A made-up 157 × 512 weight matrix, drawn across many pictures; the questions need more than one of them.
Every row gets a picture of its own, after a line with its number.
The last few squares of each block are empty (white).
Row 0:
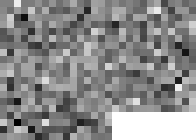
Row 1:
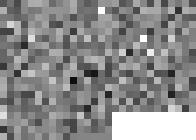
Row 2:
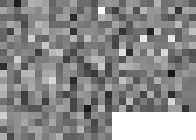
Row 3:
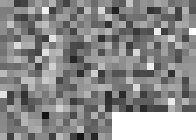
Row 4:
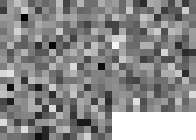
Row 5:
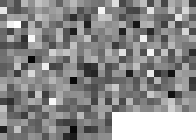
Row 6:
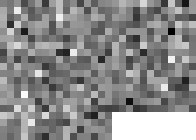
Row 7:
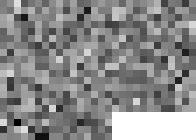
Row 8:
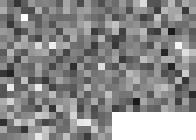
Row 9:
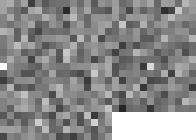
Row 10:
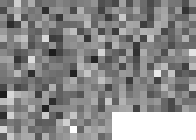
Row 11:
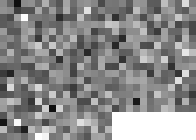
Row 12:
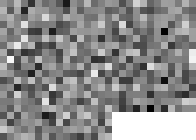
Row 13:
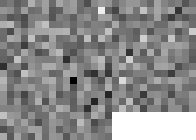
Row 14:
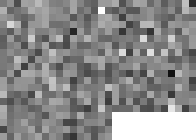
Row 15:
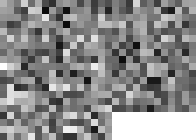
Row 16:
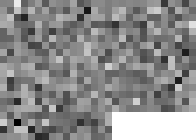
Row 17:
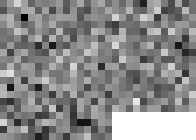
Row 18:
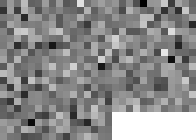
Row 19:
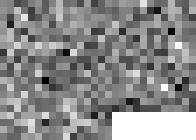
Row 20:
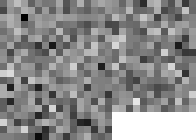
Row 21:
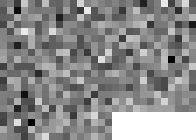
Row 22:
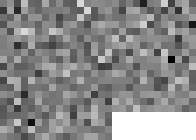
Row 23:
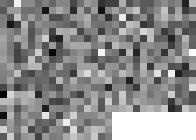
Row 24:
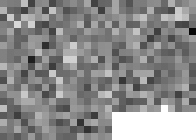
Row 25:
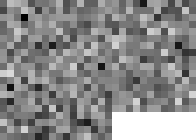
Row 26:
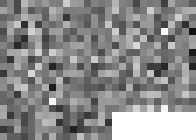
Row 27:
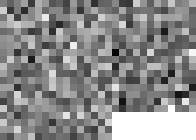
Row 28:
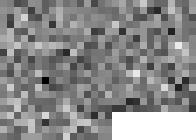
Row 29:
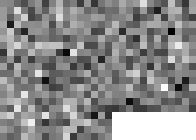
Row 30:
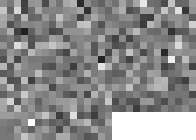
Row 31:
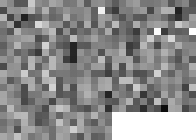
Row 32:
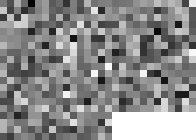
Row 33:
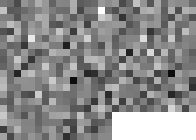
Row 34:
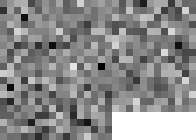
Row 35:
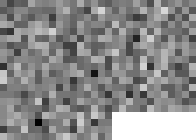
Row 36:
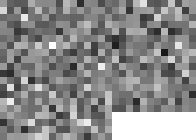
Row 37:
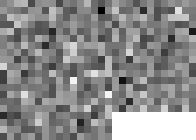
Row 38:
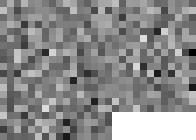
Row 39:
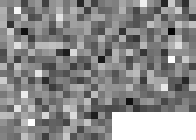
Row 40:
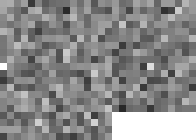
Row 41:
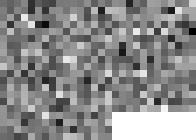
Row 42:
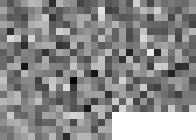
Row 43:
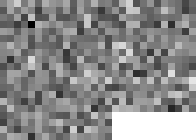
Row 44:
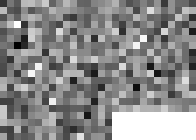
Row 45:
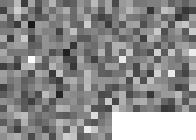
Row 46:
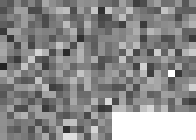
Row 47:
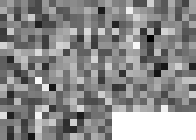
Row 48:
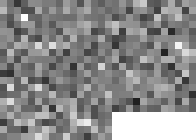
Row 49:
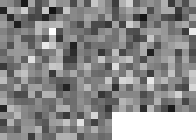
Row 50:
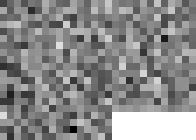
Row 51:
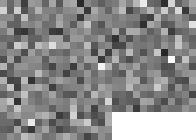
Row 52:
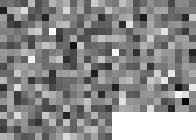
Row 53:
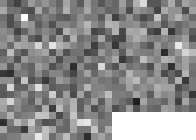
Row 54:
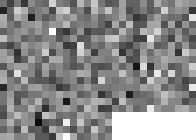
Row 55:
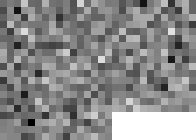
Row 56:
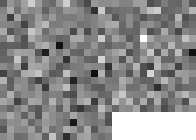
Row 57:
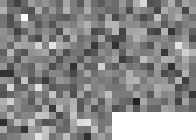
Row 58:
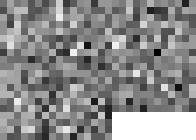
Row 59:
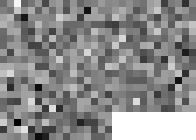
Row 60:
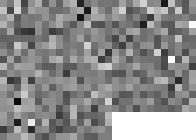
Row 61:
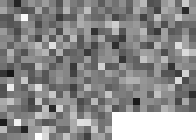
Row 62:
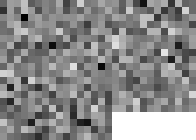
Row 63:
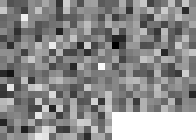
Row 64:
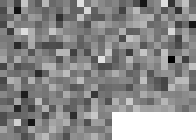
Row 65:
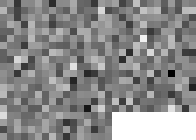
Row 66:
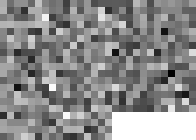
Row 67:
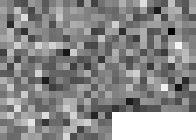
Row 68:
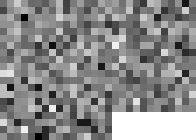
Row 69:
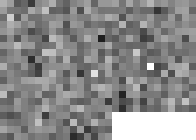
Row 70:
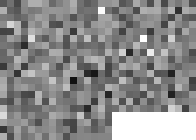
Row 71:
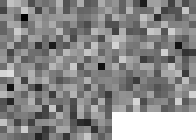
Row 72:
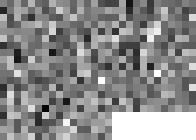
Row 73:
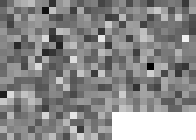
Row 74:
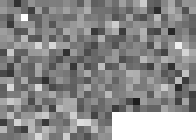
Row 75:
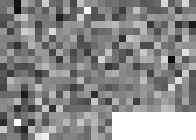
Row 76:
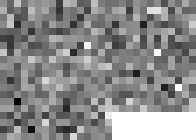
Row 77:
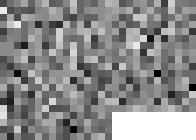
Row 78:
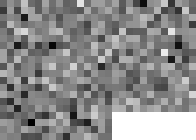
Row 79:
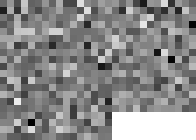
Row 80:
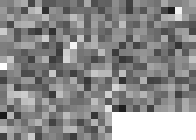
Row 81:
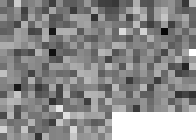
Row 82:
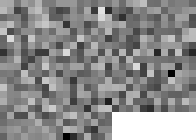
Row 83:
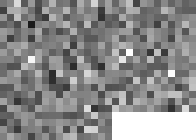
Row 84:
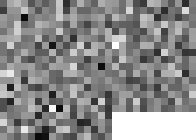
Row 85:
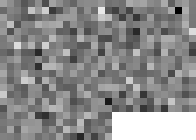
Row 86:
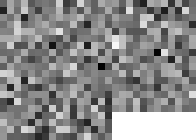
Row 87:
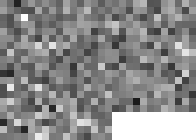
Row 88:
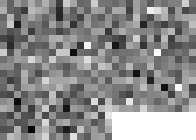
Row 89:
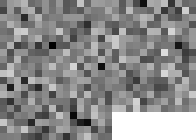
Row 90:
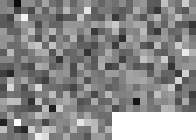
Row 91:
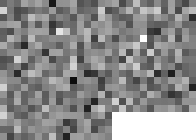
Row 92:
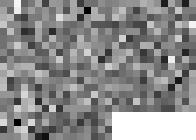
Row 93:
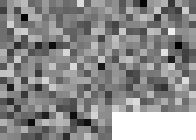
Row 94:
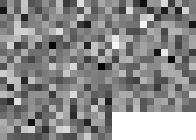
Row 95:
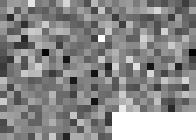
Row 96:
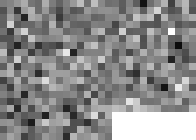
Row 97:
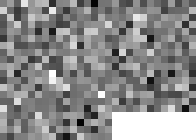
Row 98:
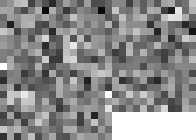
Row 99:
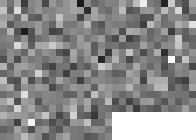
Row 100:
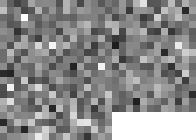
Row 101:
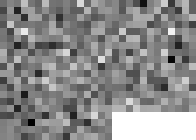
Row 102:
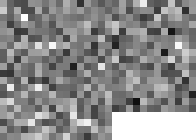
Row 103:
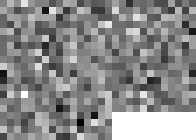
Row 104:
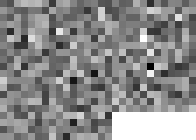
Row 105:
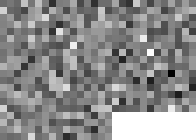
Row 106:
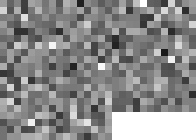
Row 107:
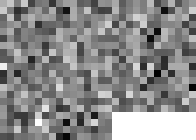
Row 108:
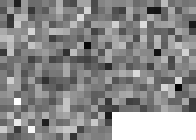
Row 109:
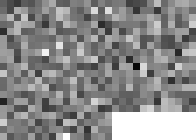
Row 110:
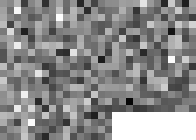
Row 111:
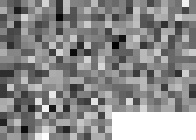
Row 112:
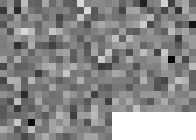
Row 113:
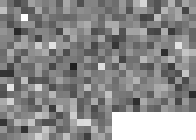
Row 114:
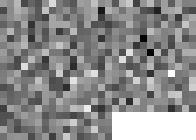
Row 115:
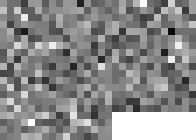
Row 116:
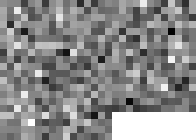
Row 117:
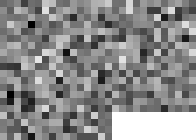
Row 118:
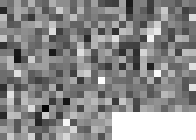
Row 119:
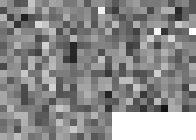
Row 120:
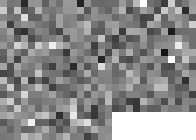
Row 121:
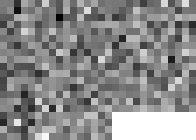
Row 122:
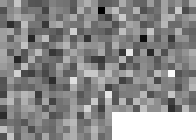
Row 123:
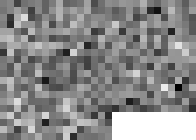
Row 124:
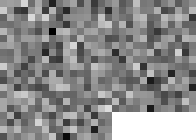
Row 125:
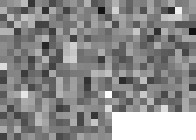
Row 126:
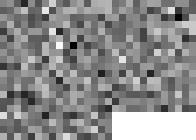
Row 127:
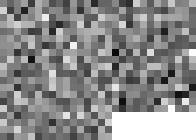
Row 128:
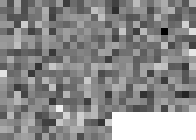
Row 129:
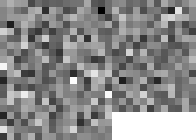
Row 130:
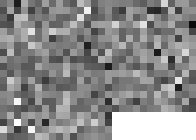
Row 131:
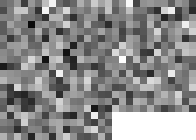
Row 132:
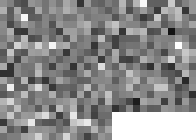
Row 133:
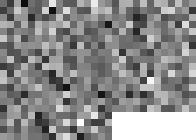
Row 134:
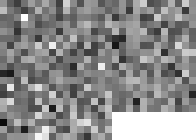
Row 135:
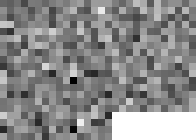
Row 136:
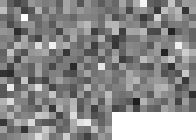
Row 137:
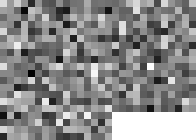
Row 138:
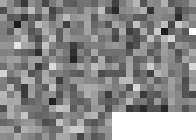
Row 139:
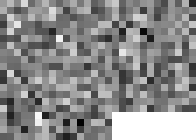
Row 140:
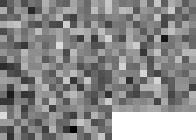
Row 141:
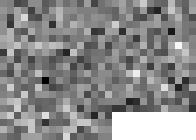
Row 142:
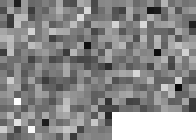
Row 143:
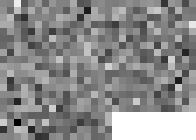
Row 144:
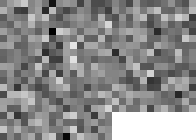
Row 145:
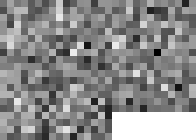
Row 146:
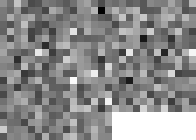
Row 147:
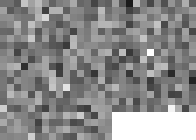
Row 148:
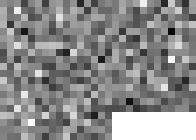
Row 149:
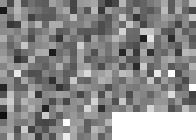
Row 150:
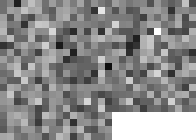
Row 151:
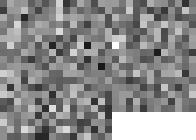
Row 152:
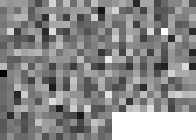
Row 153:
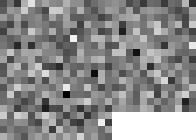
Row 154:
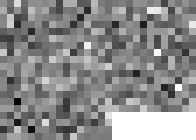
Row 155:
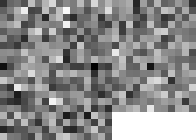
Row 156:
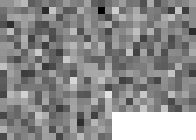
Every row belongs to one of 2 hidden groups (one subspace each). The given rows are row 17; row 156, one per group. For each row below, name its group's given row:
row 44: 156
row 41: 156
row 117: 156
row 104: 156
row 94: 17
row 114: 156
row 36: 17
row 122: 156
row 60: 17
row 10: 156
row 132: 17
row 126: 156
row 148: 17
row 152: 156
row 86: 17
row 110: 17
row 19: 17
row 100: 17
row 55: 17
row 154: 17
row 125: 156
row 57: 17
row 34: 17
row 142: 17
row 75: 17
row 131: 156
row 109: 156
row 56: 156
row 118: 156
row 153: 156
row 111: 17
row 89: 17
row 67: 17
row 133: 156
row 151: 17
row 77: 156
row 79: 17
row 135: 156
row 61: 17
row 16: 17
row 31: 156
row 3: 156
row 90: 17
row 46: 156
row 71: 17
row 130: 17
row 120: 17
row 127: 156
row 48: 17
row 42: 156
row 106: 17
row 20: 17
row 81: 156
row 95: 156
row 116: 17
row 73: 156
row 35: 156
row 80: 156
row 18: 17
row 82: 156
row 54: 156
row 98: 156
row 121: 17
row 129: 156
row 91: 156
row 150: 156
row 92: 17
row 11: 17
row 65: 156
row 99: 17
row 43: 156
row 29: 17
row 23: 156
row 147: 156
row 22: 17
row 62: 17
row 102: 17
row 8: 17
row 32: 156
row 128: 156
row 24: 156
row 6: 17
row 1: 156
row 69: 156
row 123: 17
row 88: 17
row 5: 156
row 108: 17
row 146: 156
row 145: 17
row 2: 156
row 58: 17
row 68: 17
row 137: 156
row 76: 17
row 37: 156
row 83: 156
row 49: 156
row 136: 17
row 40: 156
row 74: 17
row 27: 156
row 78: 17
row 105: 156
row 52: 156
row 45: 156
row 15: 156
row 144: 156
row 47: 156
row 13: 156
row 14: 156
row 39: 17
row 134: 17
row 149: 156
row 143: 17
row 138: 156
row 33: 156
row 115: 17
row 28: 17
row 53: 17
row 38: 156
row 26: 156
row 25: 17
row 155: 156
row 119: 156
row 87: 17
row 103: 156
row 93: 17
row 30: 17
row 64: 17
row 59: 17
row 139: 156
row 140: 156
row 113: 17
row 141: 17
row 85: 156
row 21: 17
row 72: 156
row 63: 17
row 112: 17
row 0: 17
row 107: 156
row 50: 156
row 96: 17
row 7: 17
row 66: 156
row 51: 17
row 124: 156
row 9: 156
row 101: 17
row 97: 156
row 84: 17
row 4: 17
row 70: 156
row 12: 156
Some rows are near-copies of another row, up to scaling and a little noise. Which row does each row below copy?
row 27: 127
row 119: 31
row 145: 58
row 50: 140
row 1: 70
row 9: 40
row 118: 72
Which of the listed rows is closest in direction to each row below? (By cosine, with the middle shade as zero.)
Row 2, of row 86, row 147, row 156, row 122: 147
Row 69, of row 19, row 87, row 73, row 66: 66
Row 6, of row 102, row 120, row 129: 120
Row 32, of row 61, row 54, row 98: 98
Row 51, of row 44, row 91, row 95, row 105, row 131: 131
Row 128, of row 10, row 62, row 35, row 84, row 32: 32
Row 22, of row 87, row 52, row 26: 26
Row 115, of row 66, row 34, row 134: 134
